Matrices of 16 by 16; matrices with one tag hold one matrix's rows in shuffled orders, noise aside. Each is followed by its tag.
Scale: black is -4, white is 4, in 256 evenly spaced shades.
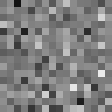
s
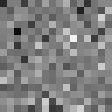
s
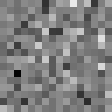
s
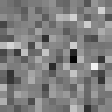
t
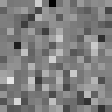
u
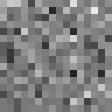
t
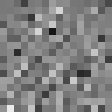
u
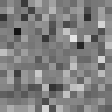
s
